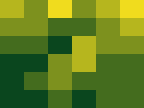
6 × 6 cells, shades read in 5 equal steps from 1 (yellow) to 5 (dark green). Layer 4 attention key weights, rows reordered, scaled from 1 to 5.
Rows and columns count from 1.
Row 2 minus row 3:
-1 -1 -1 2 0 -1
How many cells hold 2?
5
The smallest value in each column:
2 3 1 2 2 1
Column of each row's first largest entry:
2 3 3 1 1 1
